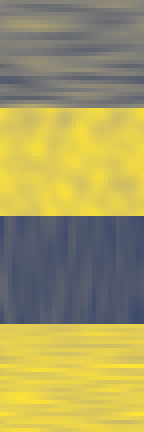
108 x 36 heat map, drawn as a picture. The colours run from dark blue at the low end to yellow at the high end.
The table splits into 4 rows of 1 panel. Panel 1,1: middling, streaked across. Panel 2,1: very high, blotchy, faint in contrast. Panel 3,1: low, streaked downward, faint in contrast. Panel 4,1: very high, streaked across, faint in contrast.
